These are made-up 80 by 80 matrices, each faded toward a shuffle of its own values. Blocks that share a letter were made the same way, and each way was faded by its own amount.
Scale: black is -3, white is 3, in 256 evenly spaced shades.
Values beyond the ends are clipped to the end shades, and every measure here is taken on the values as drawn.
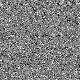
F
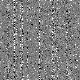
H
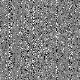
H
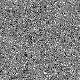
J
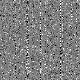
H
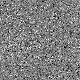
F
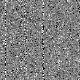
H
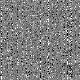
H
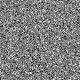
F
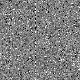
J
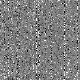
H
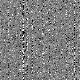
H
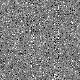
J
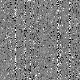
H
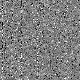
J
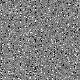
J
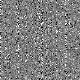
H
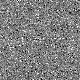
F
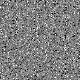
J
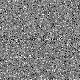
F
